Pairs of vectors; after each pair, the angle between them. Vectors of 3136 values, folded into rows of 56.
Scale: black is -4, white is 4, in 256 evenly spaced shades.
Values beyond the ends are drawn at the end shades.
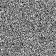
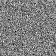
partly aligned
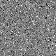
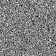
nearly opposite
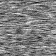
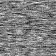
nearly opposite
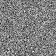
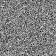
partly aligned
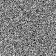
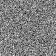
nearly parallel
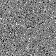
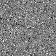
nearly opposite
